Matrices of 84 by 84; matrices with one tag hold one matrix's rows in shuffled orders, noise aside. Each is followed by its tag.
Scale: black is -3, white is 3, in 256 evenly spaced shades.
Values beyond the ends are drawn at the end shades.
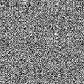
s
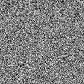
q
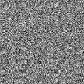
s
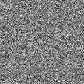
s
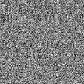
s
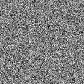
q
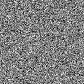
q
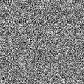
s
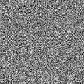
s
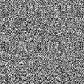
s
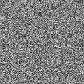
s
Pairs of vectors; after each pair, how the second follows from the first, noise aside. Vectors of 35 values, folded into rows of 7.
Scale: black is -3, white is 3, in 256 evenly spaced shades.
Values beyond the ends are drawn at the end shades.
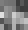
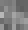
shrunk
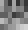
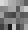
reversed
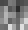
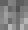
shrunk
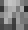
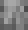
shrunk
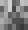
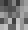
reversed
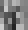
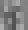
shrunk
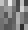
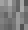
shrunk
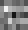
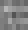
shrunk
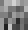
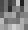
reversed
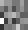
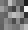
reversed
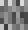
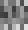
reversed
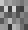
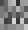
reversed
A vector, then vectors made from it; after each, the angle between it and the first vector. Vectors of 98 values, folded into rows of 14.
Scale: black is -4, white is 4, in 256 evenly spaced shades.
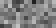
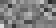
partly opposed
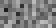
partly opposed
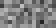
orthogonal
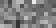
nearly opposite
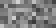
partly opposed
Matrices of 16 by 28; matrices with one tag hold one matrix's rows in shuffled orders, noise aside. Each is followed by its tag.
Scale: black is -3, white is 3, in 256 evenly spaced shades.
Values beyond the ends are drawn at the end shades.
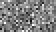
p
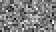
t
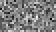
t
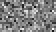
t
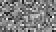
t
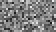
t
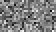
t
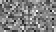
t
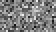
t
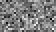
t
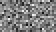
p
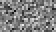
t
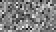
p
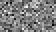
t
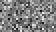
p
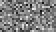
p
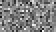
p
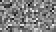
t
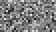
t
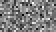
p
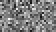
p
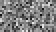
p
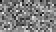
p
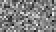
t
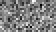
p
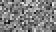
t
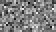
t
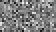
p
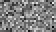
t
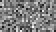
p
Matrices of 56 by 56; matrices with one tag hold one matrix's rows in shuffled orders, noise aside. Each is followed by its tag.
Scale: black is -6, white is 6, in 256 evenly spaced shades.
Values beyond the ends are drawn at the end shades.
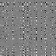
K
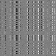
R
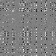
K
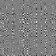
K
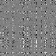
K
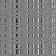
R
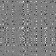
K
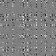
K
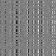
R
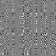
K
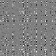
K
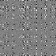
K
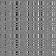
R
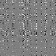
K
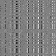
R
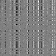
R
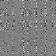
K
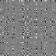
K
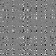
K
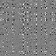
K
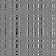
R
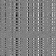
R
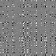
K
